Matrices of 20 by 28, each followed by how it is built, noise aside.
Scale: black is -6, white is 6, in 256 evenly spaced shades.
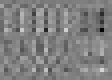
low rank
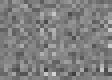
low rank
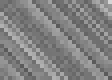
Toeplitz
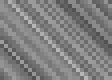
Toeplitz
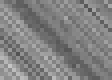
Toeplitz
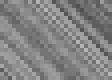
Toeplitz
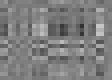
low rank
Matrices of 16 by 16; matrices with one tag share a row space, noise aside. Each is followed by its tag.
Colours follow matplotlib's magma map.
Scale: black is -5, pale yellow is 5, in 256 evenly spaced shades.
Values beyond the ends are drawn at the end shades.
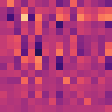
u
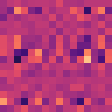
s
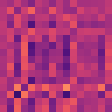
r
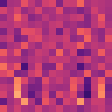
s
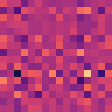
s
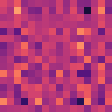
s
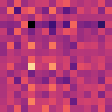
r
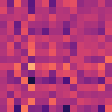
r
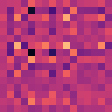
r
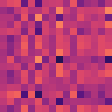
u
